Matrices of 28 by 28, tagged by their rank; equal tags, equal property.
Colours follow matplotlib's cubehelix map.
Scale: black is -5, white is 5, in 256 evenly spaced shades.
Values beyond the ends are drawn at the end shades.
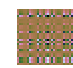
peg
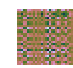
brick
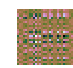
brick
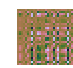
brick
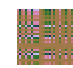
peg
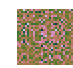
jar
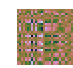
brick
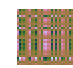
peg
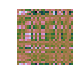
brick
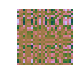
brick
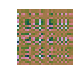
brick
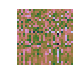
jar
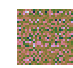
jar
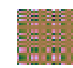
peg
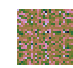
jar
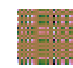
peg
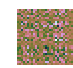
jar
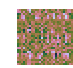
jar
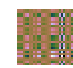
peg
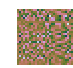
jar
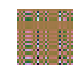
peg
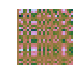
brick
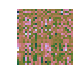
jar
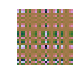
peg
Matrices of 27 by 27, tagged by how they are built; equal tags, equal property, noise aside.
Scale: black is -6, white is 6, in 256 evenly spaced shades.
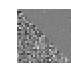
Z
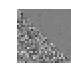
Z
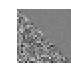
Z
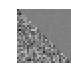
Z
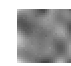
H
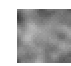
H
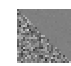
Z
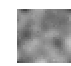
H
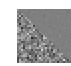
Z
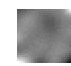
H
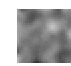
H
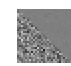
Z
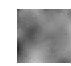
H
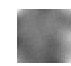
H
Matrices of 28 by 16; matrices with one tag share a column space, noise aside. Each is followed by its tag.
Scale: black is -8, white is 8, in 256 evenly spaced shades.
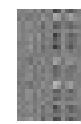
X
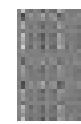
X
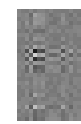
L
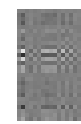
L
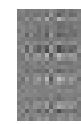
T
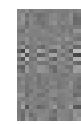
L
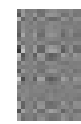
T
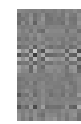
L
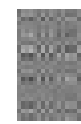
T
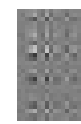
T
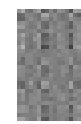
X
